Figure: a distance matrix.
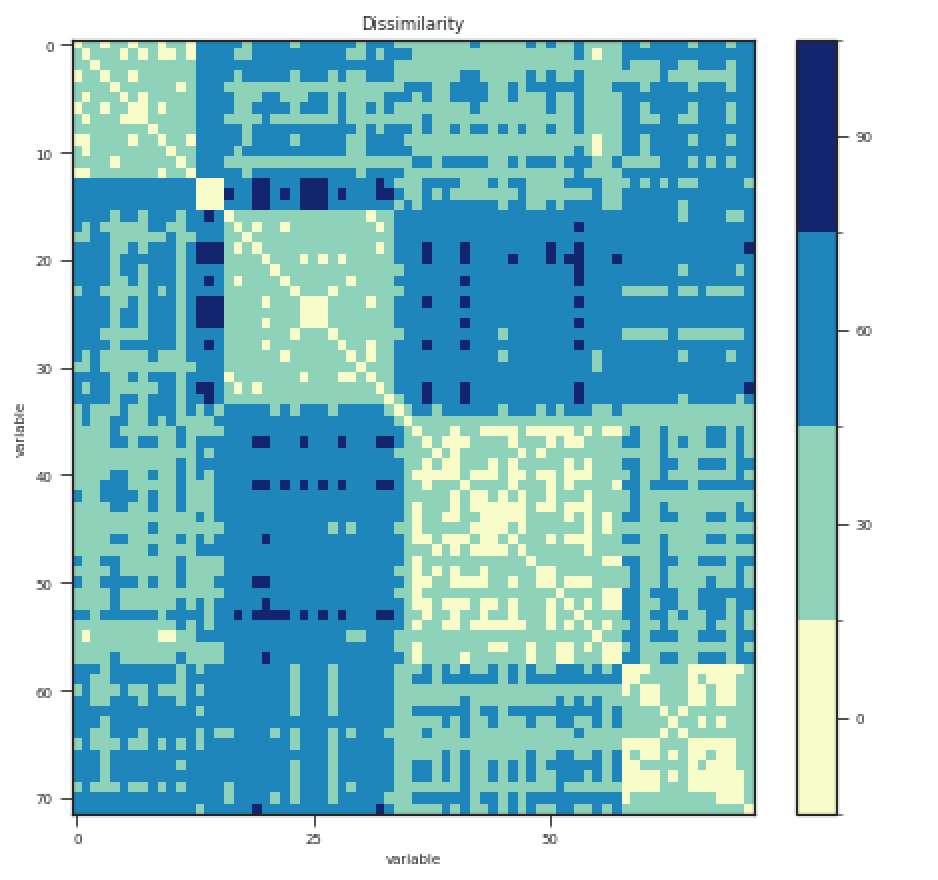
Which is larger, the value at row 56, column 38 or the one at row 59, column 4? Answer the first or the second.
the second
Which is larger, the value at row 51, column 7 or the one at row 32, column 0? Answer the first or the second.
the second
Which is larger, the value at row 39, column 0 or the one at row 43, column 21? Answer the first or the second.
the second
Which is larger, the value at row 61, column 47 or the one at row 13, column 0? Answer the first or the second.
the second
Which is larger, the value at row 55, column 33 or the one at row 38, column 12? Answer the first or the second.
the first
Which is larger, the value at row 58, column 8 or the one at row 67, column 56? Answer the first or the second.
the first
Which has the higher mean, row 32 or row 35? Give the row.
32
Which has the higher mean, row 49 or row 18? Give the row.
18
